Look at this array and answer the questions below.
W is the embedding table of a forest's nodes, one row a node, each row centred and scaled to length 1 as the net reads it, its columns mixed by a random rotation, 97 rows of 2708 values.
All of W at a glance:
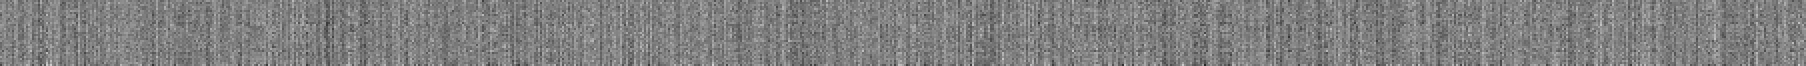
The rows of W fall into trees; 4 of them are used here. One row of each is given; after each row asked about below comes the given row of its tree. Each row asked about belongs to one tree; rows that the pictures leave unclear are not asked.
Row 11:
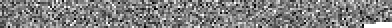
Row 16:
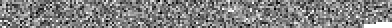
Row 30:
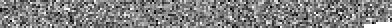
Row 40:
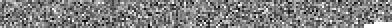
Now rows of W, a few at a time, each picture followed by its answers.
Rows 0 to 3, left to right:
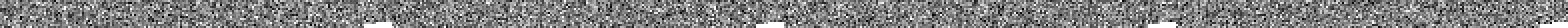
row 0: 30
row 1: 40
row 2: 40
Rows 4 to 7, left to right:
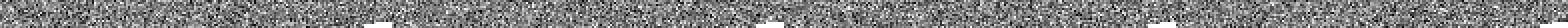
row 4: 40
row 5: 40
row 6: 30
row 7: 40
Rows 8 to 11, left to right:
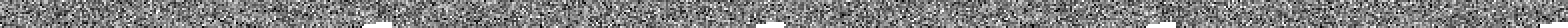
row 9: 40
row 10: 16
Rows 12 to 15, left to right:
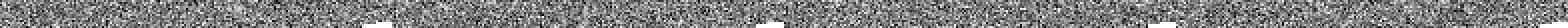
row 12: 16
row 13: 40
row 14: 11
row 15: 16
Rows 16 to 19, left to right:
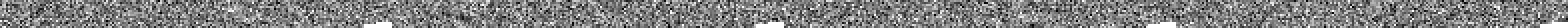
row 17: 30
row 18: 16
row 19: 40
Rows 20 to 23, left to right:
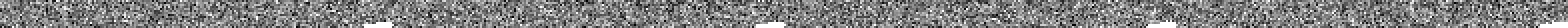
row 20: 30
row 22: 16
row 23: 16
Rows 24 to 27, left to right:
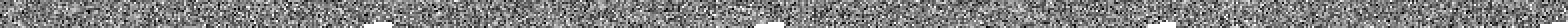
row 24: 40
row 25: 16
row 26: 16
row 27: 11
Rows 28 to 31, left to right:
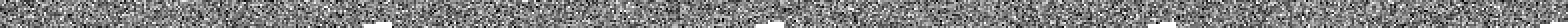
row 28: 30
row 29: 16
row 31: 40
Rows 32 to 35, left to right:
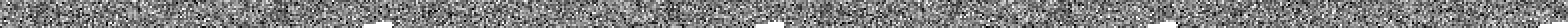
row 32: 16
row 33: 16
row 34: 16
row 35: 16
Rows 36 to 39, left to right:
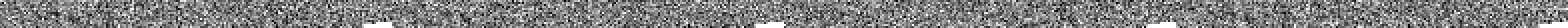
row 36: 30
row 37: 30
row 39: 30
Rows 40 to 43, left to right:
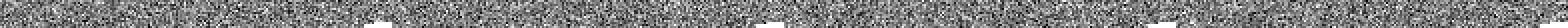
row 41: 40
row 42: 40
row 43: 40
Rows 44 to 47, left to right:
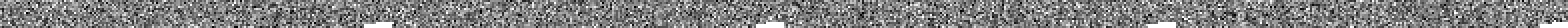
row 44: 11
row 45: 40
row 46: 40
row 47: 30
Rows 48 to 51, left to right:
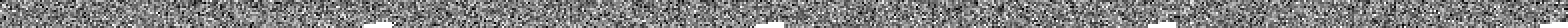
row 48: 16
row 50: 40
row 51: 40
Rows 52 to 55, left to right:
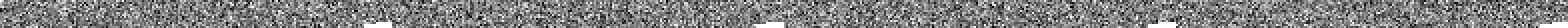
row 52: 30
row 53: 40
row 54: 40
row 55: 16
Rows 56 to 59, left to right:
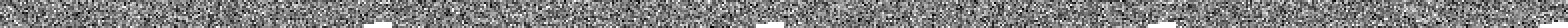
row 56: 40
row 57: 30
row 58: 40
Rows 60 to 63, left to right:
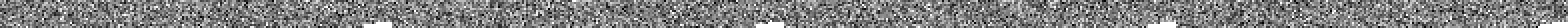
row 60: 30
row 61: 30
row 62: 16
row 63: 16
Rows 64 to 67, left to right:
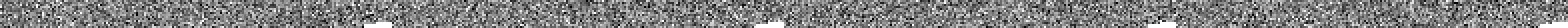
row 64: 11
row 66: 16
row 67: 16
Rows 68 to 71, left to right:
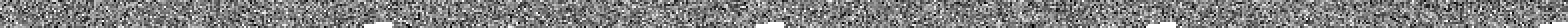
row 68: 40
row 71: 16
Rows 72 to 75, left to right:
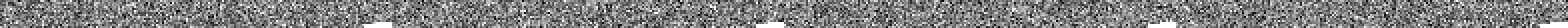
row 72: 40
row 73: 40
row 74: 16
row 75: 40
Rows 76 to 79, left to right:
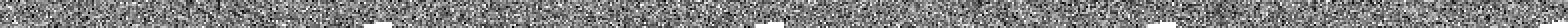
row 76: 40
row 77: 30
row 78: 16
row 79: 16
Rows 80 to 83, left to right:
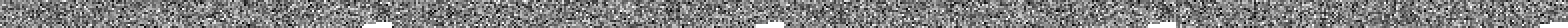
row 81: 16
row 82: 16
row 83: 40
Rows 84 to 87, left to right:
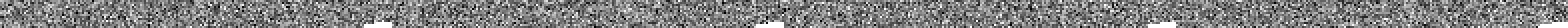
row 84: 40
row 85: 16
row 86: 30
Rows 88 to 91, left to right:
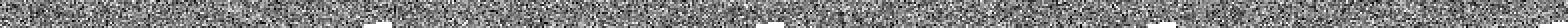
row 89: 11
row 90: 30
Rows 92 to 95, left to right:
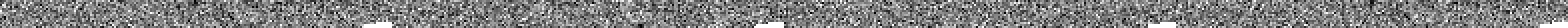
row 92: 16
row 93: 16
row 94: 11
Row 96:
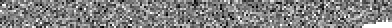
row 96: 16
